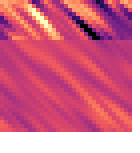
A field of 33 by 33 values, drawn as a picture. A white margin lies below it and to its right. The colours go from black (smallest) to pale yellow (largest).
The ninth with the highest average is the top left. Streaks slant down to the right. The halves do not mirror each other. The top right is the ninth with the lowest average. The bottom part is calmer, past a seam about 30% of the way down.
